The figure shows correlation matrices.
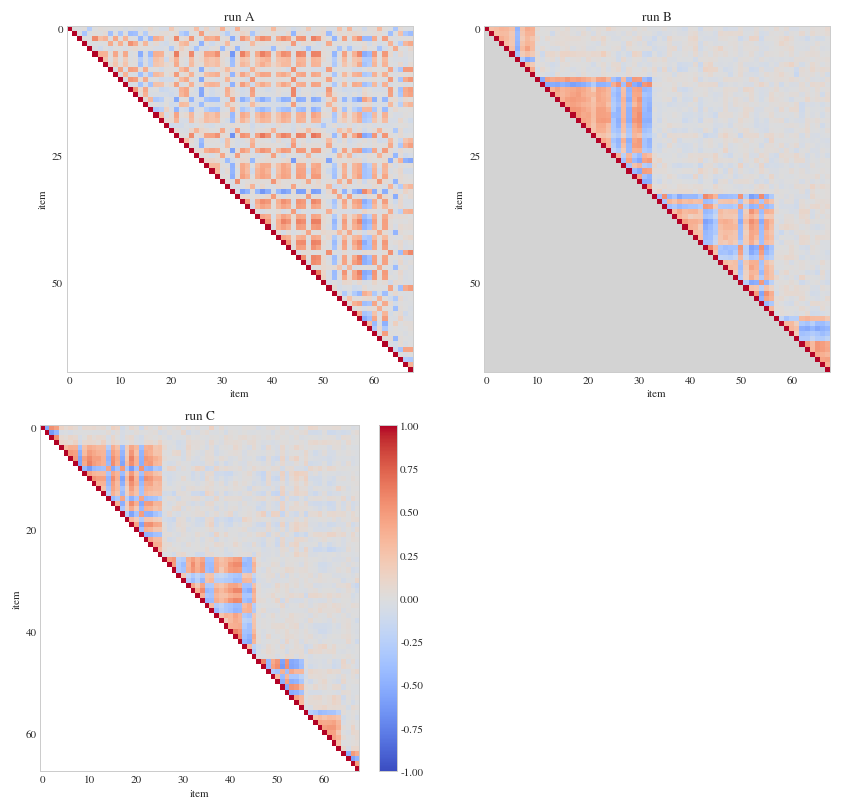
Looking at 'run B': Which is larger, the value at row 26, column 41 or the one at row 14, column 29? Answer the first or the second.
the second
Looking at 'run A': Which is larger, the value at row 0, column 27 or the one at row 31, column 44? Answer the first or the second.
the second
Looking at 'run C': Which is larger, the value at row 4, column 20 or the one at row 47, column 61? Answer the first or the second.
the first
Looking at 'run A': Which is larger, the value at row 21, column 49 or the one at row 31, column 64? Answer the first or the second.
the first
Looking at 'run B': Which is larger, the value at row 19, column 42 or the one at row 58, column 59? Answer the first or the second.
the second
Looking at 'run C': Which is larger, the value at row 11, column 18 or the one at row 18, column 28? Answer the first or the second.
the first
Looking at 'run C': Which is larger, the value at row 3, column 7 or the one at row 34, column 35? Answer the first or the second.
the first
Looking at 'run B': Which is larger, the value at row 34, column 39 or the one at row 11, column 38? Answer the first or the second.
the first
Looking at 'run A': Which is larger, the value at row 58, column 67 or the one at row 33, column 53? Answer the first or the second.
the second
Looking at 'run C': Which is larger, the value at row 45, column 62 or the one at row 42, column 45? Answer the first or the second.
the second
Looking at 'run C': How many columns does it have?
68
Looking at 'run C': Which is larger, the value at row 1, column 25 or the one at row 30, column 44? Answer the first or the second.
the second
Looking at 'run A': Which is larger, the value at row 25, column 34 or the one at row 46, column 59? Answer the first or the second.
the first
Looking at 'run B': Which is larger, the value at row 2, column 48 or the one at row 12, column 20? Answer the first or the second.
the second
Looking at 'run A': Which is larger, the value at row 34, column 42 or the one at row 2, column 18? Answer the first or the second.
the first
